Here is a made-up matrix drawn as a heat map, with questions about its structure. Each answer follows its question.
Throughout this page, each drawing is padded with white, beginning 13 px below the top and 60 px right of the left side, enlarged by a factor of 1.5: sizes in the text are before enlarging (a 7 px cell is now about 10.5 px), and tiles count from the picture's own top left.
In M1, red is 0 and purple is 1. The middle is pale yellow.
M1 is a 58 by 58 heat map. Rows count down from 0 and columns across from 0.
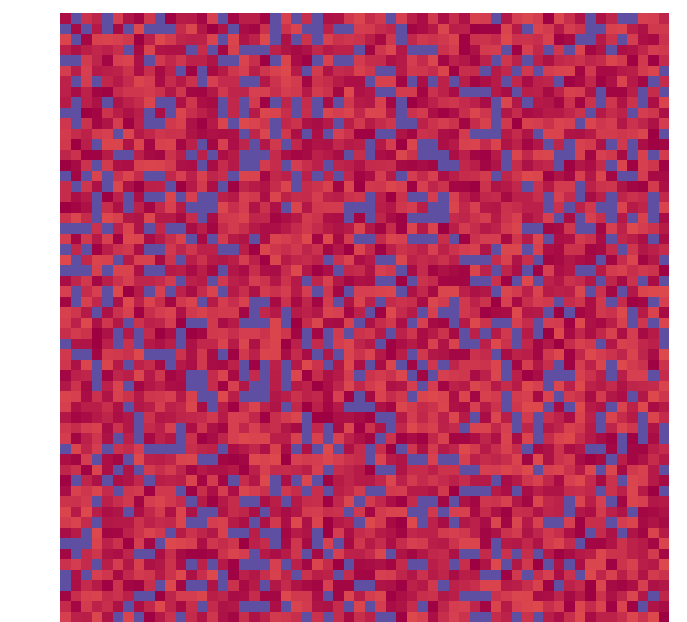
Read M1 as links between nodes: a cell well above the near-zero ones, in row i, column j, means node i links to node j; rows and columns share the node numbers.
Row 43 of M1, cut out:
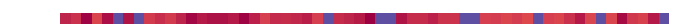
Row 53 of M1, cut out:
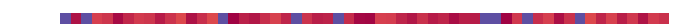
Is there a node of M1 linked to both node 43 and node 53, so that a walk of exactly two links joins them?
no
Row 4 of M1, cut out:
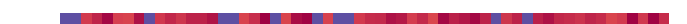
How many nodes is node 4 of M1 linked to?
11
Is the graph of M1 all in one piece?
yes
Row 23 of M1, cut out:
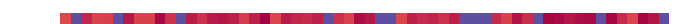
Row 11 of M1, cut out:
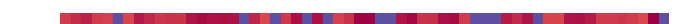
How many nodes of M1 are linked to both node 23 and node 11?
8
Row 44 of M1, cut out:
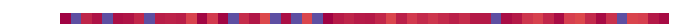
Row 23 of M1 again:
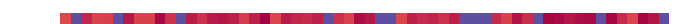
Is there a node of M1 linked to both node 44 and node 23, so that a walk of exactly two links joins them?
yes
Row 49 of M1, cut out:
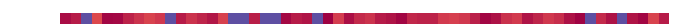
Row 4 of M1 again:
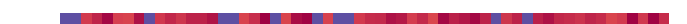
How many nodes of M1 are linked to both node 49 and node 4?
3
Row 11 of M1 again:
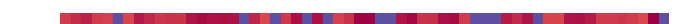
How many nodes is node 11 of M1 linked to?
12
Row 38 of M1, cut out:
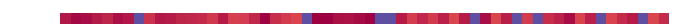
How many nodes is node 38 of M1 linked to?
9
